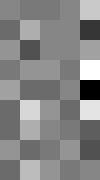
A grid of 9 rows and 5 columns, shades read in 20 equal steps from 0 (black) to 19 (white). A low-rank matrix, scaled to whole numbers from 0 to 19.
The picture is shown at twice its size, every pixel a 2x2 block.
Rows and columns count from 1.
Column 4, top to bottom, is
10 10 10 9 10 8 9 11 9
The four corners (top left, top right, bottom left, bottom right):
10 15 8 10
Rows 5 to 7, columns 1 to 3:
12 8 8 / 8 16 11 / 8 13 10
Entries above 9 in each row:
3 3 4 3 2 3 2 2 3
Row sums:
53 45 49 59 38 60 47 45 52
